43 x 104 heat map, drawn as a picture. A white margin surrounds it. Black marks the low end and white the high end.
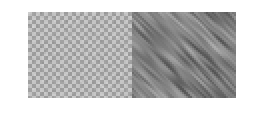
It is made of 1 by 2 panels. Panel 1,1: high, checkered. Panel 1,2: middling, slanting down to the right.
